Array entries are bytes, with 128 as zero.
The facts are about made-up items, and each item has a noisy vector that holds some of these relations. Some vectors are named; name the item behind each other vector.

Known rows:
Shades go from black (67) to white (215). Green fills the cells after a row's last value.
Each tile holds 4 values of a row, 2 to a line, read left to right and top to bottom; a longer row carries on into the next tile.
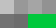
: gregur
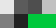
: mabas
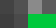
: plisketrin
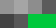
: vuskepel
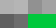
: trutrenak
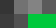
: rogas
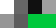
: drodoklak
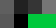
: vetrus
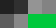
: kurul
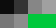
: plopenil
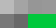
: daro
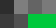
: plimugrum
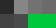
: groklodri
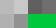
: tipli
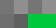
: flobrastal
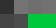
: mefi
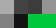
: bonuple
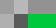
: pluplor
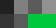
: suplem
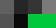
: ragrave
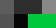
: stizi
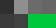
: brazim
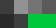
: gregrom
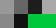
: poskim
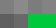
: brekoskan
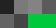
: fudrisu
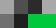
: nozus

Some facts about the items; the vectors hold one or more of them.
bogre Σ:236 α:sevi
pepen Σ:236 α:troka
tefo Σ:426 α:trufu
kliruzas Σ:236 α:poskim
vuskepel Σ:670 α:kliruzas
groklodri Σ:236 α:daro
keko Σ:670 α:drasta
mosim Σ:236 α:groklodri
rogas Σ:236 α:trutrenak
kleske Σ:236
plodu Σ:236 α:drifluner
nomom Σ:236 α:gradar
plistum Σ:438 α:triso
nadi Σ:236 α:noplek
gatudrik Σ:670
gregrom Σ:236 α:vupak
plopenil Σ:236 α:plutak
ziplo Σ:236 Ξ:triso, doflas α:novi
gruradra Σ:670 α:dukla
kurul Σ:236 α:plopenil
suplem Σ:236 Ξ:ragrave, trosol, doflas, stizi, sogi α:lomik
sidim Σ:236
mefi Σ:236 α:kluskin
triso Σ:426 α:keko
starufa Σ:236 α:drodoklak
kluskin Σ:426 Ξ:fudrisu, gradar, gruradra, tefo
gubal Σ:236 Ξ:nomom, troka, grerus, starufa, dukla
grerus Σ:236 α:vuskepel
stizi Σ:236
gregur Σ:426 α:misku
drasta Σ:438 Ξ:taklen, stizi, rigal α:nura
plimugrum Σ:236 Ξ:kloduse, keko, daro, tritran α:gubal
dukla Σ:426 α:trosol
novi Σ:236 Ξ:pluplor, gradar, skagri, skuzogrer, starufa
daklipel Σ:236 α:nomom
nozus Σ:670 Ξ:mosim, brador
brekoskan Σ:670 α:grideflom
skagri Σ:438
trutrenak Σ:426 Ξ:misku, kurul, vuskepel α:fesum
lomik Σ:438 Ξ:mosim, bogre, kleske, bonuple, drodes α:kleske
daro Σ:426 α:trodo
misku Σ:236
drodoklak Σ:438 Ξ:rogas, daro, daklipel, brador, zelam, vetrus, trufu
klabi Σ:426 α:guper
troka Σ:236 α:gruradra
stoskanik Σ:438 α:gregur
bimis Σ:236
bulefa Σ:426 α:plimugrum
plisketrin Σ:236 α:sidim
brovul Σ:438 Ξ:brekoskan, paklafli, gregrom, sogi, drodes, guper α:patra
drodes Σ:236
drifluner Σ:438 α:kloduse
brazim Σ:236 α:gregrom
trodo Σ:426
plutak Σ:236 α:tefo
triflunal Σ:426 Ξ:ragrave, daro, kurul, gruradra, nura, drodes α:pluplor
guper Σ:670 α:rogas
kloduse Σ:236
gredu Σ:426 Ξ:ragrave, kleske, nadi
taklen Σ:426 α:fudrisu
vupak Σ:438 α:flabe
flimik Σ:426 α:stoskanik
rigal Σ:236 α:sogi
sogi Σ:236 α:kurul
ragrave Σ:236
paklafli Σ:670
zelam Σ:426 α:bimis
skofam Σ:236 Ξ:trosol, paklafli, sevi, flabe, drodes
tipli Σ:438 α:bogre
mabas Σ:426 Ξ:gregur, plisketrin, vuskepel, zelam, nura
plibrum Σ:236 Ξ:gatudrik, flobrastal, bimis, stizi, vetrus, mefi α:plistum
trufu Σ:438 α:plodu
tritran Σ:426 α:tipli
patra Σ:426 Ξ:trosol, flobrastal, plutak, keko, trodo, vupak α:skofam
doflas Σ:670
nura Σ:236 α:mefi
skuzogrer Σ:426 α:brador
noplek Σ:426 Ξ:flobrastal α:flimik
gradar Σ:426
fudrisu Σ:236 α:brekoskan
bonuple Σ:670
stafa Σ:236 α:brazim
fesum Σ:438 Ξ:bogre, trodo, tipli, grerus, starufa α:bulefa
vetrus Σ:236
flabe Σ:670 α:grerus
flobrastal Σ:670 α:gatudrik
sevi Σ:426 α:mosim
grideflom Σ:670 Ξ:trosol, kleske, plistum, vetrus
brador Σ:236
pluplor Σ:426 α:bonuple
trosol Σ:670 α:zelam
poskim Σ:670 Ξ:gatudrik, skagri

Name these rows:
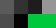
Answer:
skofam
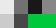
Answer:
skagri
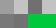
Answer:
noplek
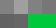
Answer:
keko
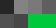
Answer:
bogre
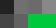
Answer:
rigal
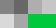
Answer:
tefo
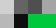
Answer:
gradar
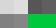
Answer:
vupak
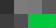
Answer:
mosim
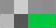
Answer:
dukla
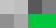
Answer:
stoskanik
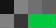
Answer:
nomom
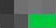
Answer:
nadi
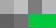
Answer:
triso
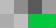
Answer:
drifluner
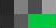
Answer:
ziplo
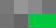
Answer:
gruradra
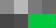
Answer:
flabe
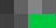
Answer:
daklipel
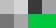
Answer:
drasta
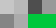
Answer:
brovul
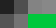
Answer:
sogi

